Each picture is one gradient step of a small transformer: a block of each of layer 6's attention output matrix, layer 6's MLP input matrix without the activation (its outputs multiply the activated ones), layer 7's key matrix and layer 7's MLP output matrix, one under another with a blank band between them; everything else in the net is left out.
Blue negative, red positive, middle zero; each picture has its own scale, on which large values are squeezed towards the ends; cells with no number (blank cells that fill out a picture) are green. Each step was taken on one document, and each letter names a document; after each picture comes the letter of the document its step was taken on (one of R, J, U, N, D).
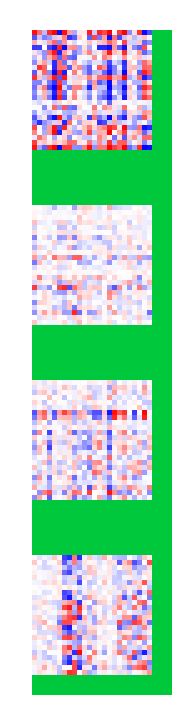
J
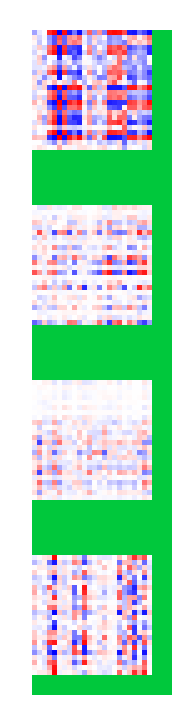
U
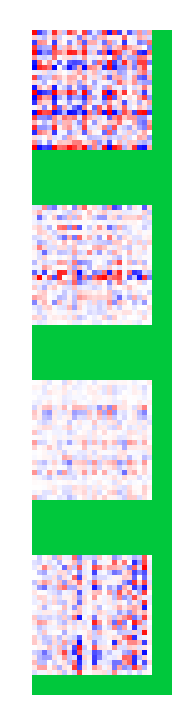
J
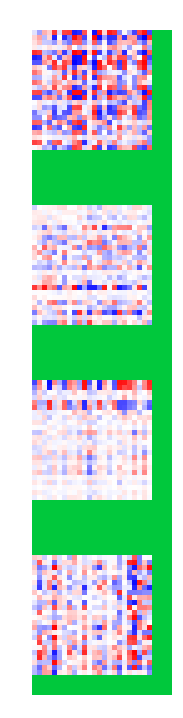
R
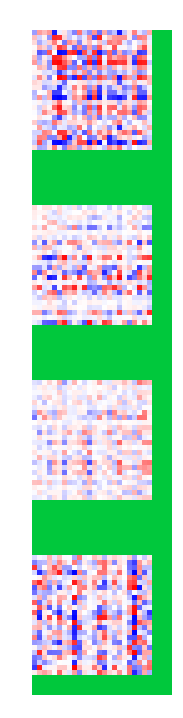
R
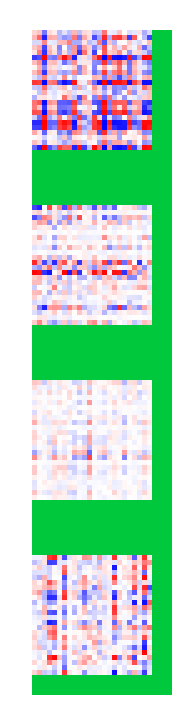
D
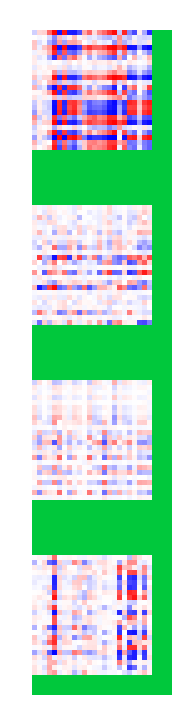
U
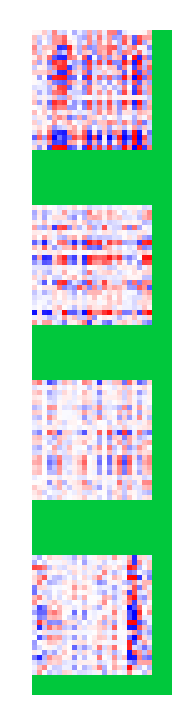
R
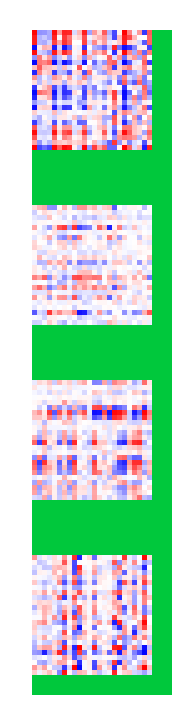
J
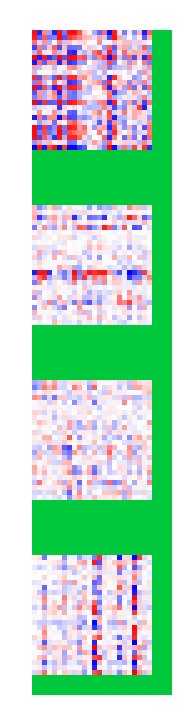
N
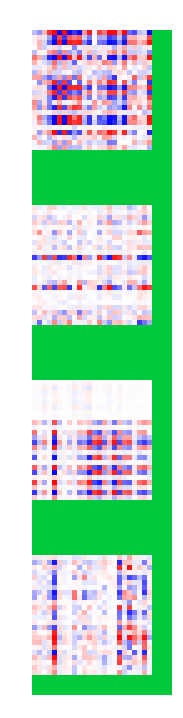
U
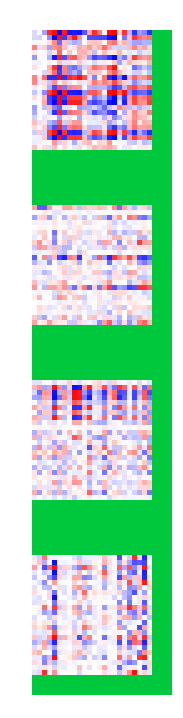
U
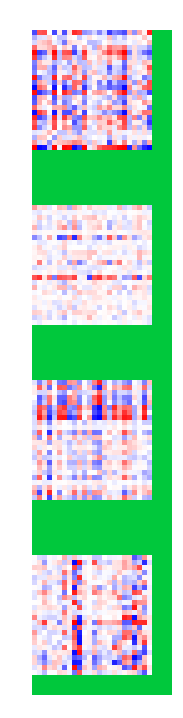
J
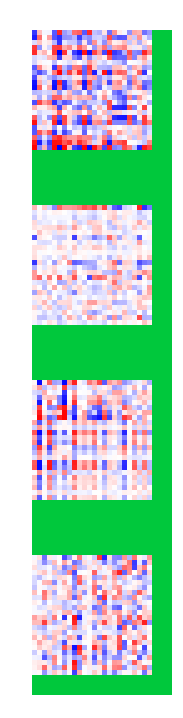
J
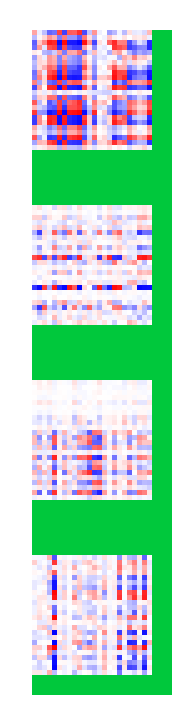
U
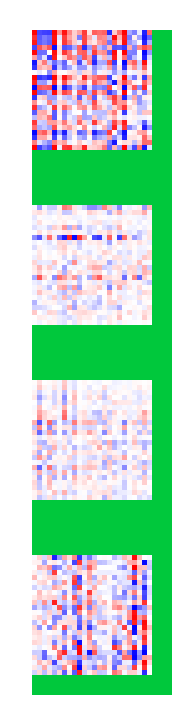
J
